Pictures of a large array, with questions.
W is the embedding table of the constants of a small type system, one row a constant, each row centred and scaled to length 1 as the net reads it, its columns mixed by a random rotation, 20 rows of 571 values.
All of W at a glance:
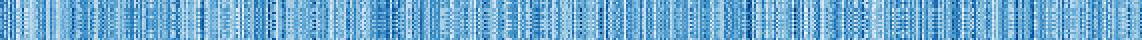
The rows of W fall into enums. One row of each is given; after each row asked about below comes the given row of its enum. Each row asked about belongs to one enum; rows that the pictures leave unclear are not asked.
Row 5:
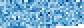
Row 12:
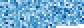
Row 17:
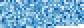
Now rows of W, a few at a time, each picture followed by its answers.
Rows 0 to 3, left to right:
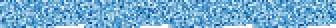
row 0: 17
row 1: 12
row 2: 17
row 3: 17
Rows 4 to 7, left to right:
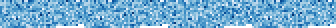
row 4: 5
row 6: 12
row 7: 5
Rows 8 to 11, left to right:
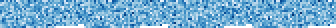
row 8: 17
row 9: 5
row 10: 12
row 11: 5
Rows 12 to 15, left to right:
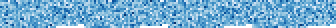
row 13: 5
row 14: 12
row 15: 17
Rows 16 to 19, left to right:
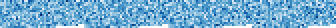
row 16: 5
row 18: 17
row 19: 12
